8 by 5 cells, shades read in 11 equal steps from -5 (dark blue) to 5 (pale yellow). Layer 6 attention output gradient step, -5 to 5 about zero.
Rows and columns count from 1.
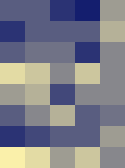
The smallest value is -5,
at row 1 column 4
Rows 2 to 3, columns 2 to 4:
-2 -2 -2 / -1 -1 -4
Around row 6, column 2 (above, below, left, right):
2 -3 -2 2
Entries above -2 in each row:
1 1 3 5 4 3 1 5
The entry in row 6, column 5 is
-1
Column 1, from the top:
-2 -4 -2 4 1 -2 -4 5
